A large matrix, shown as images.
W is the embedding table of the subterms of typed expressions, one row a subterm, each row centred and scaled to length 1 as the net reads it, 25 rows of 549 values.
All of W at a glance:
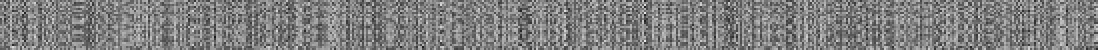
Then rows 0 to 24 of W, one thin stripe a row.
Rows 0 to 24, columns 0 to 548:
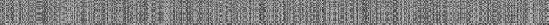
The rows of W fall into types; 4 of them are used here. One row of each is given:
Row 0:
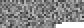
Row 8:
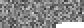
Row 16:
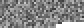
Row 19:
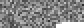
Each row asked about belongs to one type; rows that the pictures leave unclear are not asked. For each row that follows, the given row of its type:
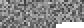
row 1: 8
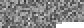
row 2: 19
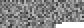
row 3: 0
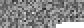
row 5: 16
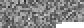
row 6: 19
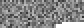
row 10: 0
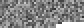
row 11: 16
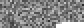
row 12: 19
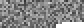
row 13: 8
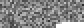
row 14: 19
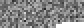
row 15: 16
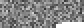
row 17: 8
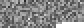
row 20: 19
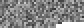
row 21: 16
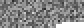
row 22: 16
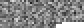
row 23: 0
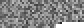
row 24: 0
